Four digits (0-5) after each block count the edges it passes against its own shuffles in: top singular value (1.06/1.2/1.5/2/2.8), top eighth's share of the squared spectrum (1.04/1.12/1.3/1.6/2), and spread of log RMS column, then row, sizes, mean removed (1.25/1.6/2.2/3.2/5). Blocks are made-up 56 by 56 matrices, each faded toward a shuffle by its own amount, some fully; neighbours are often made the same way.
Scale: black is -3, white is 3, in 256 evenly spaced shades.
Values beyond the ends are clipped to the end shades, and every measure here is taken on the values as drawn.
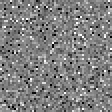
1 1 0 0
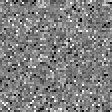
2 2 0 0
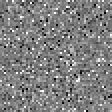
2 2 0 0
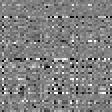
4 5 2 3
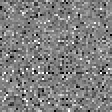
3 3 1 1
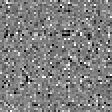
3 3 1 2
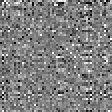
4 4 2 2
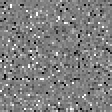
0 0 0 1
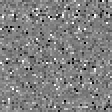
1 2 0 1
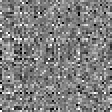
4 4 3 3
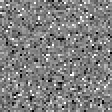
2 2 0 0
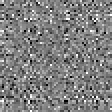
4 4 2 3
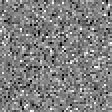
1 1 0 0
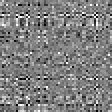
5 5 3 3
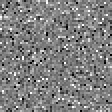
0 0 0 0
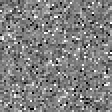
1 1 0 0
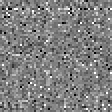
3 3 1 1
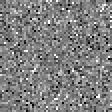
0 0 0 0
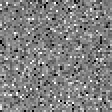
0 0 0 0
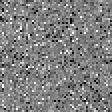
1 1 1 0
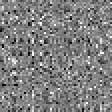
4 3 2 1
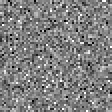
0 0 0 0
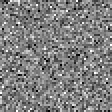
0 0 0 0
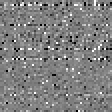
4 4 1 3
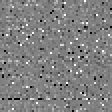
3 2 0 0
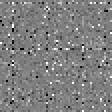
2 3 1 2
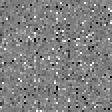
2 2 1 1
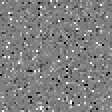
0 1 0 0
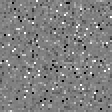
0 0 0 0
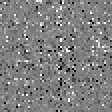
2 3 2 2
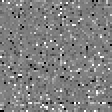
1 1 1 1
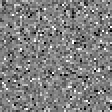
1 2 0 0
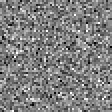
2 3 0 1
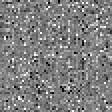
3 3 1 0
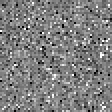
2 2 0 0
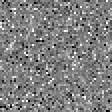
1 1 0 0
